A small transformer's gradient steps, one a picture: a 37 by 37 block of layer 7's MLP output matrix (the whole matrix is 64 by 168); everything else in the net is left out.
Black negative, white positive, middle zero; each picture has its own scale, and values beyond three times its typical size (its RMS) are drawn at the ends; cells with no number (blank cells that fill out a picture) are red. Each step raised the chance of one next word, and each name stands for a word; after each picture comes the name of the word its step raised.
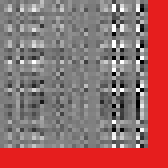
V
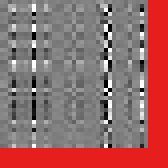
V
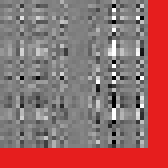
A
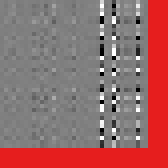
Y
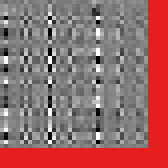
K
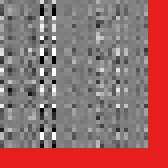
K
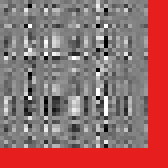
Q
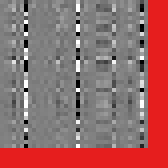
V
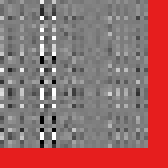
K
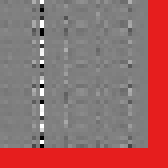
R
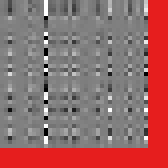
Y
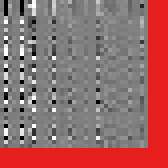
Y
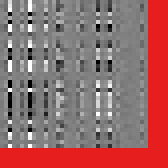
V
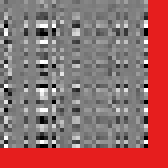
R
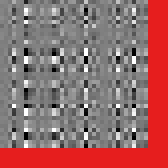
K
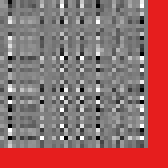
Y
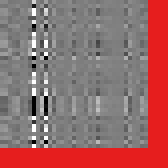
Q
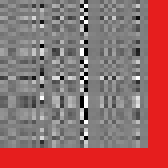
A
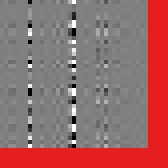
R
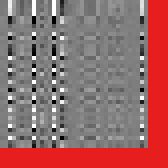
Y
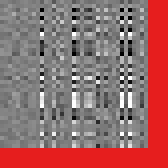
A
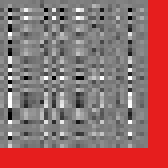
A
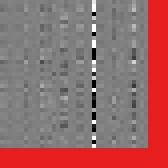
V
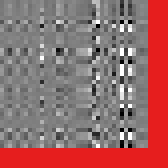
K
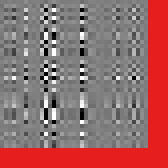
A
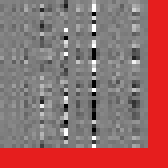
V
